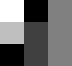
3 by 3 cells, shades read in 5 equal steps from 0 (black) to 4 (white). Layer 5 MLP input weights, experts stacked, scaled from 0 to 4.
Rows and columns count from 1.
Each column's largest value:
4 1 2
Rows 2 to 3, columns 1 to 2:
3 1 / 0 1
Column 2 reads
0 1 1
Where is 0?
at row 1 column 2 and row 3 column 1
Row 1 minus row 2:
1 -1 0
